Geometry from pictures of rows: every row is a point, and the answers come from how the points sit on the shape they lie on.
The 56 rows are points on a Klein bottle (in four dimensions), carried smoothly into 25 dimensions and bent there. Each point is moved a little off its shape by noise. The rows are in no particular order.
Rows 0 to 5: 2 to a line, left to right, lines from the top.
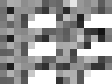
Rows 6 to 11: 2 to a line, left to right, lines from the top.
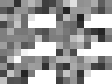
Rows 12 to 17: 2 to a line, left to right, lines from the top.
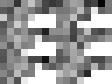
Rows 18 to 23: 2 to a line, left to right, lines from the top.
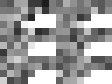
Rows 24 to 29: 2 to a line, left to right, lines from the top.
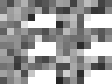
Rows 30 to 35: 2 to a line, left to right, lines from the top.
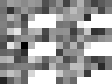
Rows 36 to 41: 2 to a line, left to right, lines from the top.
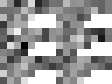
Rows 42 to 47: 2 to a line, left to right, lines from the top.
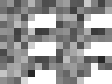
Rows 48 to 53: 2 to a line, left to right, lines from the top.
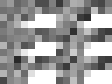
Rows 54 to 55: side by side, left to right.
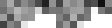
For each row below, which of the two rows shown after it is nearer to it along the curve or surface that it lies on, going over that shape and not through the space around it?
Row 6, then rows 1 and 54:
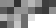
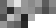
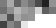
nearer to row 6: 1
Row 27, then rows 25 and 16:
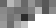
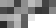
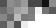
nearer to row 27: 16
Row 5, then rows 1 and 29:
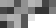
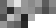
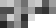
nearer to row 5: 29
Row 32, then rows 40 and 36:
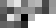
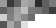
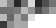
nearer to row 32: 36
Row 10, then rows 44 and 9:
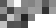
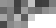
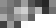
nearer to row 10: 44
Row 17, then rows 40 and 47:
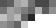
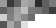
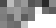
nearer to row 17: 40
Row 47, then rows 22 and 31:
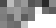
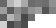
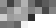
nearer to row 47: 22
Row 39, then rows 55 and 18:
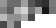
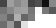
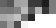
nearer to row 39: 18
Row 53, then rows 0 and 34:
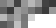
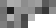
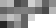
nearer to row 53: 0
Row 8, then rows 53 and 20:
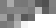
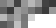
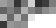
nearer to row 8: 20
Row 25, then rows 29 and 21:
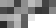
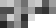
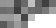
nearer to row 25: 29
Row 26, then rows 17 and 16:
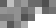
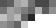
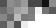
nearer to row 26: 16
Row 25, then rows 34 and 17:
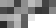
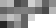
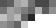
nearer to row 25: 34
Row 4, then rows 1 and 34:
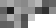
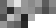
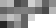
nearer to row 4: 1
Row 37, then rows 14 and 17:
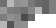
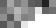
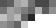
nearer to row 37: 14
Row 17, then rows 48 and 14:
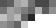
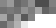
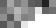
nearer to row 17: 48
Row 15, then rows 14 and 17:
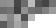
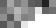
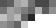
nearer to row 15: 14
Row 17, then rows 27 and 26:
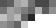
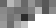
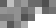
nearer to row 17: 27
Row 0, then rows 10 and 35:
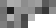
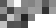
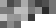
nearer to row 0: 10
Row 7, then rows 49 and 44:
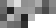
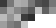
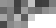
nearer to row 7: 44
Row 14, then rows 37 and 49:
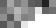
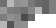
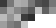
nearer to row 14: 37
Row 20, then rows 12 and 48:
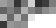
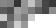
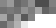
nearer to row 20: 48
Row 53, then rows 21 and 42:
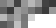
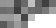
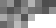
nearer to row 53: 42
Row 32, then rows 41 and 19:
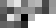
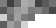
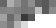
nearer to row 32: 19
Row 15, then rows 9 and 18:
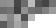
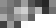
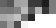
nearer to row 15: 9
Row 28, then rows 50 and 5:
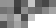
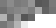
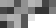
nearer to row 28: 50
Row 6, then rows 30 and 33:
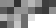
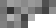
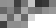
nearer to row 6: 30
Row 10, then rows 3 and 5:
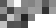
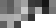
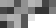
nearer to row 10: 5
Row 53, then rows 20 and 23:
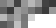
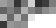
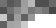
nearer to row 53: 23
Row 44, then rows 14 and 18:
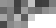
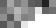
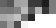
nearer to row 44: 14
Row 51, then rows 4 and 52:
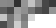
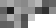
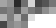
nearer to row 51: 4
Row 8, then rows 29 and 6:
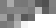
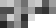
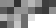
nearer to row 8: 6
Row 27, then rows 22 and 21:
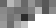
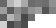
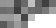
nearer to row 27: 22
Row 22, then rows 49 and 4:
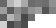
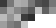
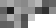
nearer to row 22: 4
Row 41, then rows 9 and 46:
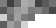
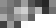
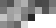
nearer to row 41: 46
